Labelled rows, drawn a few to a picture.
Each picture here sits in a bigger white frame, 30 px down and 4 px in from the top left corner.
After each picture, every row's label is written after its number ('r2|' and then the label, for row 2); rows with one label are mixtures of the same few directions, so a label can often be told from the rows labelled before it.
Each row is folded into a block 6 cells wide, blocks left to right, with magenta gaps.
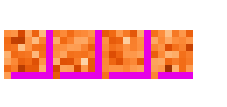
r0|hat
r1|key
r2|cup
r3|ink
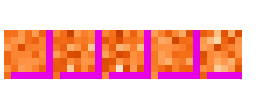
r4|hat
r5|ink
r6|ink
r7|cup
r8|hat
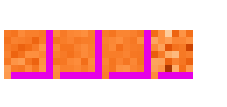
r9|key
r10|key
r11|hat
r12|ink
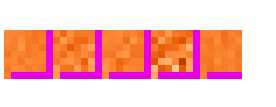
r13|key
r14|key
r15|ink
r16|key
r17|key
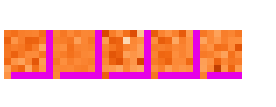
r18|key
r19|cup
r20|cup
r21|cup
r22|ink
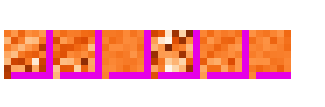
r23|key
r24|key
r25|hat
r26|hat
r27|key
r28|cup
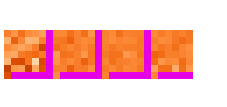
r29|key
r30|hat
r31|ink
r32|key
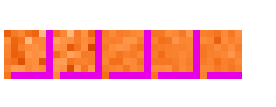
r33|cup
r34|ink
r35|key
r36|cup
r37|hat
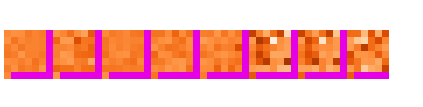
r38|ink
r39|cup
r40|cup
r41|hat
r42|ink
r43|cup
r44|cup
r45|hat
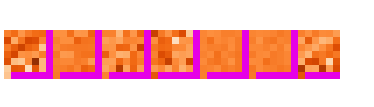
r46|key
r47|cup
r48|ink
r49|cup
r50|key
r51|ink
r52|key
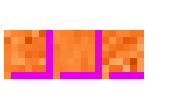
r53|cup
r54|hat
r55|key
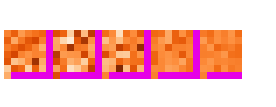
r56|key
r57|hat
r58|ink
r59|hat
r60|ink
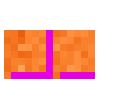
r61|ink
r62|hat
